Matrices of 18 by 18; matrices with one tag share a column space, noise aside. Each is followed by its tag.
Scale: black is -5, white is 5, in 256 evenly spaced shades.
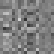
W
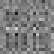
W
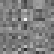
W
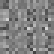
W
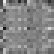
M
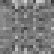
M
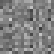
W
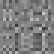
W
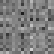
W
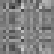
M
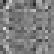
M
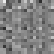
M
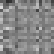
M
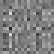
W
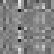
M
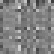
M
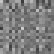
M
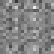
M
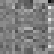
M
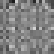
M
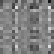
M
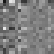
M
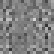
W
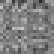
M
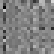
M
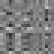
W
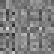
W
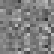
W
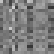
M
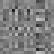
W
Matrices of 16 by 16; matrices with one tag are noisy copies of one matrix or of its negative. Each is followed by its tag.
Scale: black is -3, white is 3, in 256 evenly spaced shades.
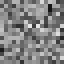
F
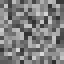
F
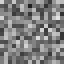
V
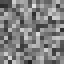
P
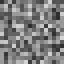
V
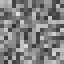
P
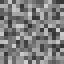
V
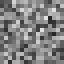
P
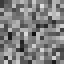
P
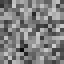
P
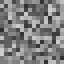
F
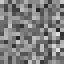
V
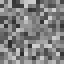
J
